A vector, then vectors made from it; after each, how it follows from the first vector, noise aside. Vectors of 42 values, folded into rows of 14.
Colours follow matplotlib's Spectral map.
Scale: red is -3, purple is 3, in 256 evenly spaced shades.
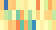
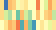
copied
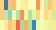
copied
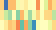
copied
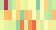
negated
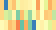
copied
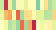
negated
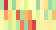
negated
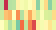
negated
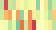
negated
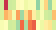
negated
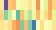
copied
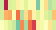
negated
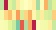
negated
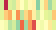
negated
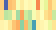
copied
